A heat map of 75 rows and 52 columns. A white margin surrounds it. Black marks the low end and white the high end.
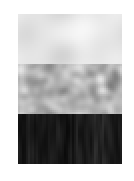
It is made of 3 by 1 panels. Panel 1,1: very high, smooth, faint in contrast. Panel 2,1: high, blotchy. Panel 3,1: very low, streaked downward, faint in contrast.
